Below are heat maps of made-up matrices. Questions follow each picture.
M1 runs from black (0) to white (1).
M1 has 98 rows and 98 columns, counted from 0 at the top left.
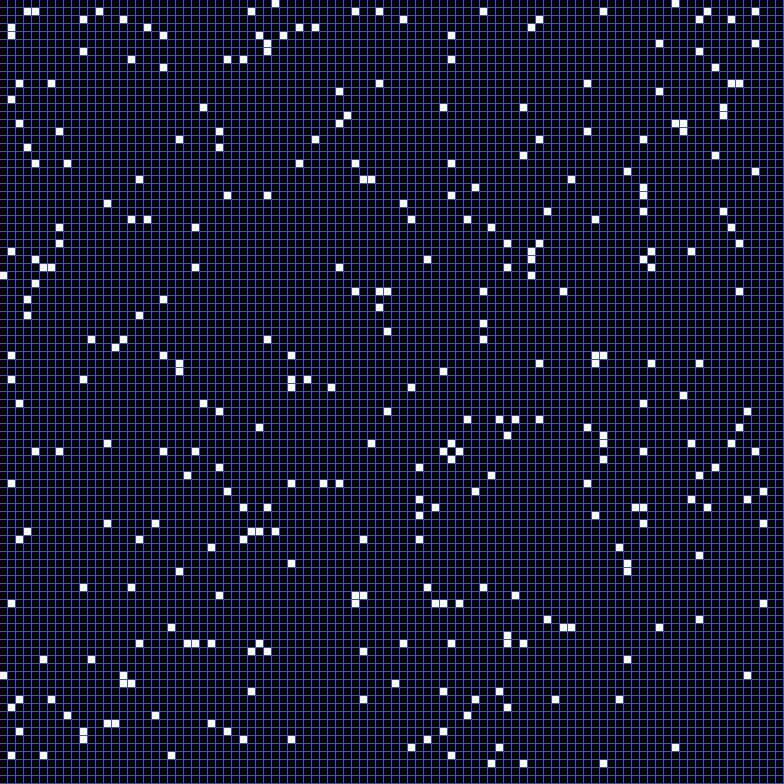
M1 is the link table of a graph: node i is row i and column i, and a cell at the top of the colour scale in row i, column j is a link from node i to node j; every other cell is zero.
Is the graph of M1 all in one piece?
no
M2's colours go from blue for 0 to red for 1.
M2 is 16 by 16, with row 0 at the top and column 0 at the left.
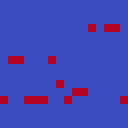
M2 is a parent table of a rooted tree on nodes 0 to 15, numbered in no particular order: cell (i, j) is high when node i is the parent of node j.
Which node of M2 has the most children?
12
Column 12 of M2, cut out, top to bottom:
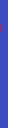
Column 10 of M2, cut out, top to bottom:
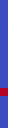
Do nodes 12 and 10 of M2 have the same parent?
no
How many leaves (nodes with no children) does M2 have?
11
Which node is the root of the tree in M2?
12
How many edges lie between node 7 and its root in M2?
4
